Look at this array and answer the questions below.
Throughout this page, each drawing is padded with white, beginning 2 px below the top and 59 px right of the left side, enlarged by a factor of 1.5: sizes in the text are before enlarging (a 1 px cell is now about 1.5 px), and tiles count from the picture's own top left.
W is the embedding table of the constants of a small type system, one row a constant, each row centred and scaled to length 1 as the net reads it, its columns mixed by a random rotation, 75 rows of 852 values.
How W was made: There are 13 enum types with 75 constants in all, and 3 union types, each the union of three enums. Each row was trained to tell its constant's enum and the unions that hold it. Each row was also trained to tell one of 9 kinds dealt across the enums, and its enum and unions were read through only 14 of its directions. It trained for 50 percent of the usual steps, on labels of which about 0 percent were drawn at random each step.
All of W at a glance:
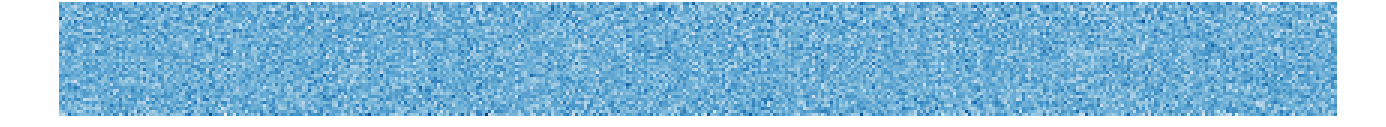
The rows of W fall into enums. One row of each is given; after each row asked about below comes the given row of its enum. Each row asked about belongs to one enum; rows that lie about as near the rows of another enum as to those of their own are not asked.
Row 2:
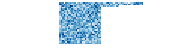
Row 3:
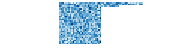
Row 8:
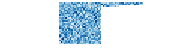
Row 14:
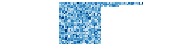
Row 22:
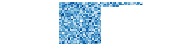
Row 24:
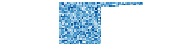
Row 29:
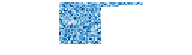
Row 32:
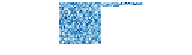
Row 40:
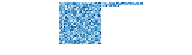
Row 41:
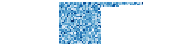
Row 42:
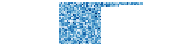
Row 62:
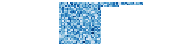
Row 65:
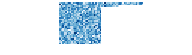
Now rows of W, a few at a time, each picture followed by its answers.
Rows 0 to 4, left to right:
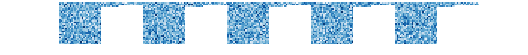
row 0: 24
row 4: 32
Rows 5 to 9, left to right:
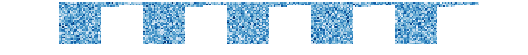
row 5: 3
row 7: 40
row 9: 8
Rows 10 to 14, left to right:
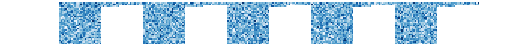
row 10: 42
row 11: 3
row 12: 65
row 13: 65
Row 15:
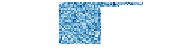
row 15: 41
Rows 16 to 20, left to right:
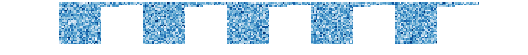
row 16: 29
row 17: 41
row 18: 22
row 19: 2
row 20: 3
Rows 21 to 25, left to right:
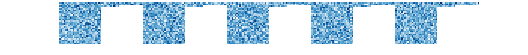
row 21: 40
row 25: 41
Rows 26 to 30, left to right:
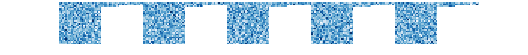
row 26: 42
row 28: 42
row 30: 62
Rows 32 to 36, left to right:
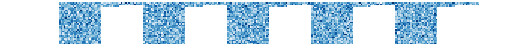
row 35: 2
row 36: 40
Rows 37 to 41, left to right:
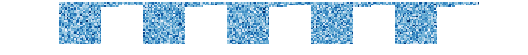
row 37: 65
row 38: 14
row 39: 24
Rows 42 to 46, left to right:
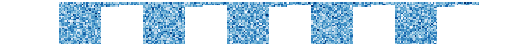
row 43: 24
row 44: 40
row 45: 41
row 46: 14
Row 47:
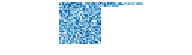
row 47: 65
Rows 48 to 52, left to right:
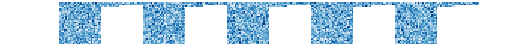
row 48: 42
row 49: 62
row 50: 14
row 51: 40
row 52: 24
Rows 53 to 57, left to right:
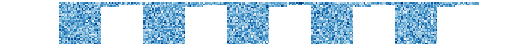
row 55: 62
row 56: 22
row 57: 40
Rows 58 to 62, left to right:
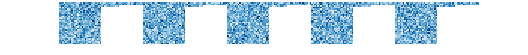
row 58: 42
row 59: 65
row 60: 14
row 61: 65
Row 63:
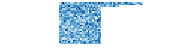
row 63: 41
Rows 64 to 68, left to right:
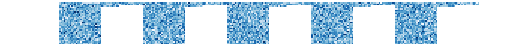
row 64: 22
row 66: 24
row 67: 2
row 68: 22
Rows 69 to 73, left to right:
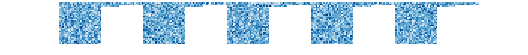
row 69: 3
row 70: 14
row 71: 22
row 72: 14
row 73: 42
